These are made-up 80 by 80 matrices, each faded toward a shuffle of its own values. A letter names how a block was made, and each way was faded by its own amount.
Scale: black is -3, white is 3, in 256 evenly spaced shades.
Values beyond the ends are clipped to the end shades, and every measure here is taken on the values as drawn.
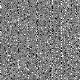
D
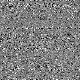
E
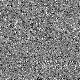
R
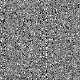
D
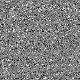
E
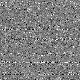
E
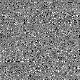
E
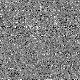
E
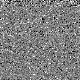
E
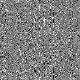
D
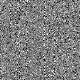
D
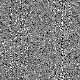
D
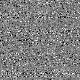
E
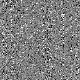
D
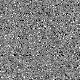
E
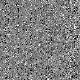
D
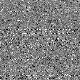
E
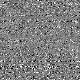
E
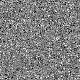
R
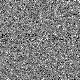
R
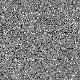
R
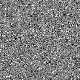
R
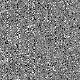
D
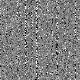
D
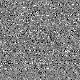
E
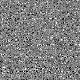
E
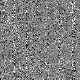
D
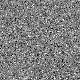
R
